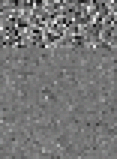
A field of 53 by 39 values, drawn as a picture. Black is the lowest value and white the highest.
Stripes: none. Seam: horizontal, 30% of the way down, the bottom part calmer. Slope: none. Mirror symmetry: none. Histogram: heavy tails on both sides. Grain: fine.
